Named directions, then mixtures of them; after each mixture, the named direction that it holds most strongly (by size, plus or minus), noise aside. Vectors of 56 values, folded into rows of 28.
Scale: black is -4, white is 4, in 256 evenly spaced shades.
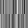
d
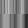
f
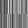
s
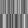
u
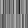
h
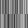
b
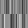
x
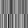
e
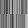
s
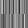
h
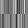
d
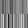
e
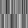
x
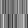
b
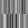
u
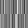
d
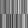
u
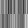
f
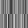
e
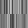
s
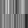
f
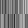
b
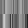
f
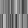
u
